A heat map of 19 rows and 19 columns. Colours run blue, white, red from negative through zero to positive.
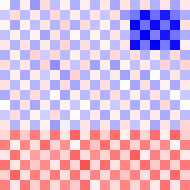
In the top right lies a patch that is lower than the rest. The top right is the ninth with the lowest average. A horizontal seam about 70% of the way down splits the table, and the bottom part is higher.
